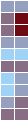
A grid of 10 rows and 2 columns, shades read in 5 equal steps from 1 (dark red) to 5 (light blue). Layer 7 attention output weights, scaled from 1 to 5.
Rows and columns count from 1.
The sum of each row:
8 4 4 8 10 6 9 9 7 6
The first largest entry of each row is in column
1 1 1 1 1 1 1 1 1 1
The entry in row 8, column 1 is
5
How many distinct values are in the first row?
1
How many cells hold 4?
7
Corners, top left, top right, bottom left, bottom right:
4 4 3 3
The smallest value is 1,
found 2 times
